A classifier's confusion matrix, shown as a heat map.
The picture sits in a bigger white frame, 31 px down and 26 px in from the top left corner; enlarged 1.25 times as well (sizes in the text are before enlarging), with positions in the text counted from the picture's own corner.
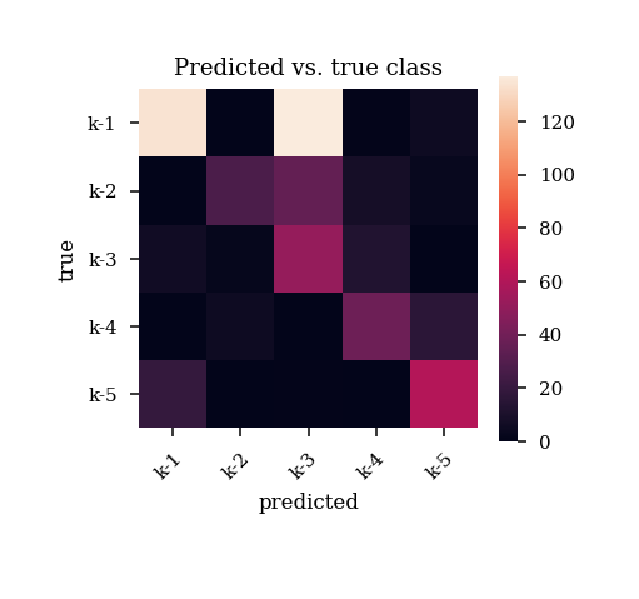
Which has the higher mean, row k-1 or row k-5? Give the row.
k-1
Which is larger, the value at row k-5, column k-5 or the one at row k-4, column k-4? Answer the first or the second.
the first
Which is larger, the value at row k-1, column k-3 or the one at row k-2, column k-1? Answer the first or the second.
the first
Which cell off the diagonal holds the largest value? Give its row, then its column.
k-1, k-3
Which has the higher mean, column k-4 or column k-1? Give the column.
k-1
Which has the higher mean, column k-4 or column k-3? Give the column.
k-3
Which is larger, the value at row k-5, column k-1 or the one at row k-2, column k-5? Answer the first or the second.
the first
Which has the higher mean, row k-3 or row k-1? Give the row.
k-1
